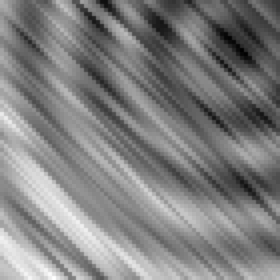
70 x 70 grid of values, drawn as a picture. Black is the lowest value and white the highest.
Values rise toward the bottom left. Neither half mirrors the other. There are no lone odd cells. Rings spread out from the top right. The bottom left is the ninth with the highest average. The grain runs diagonally down to the right. No row or column stands out.
